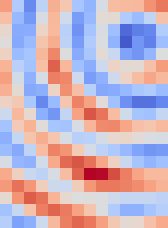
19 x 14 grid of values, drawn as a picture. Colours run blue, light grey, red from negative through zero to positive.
Mirror symmetry: none. Rings: centred on the top right. Average level on the scale: 50%. Ninth with the highest average: bottom middle. Odd rows or columns: none.
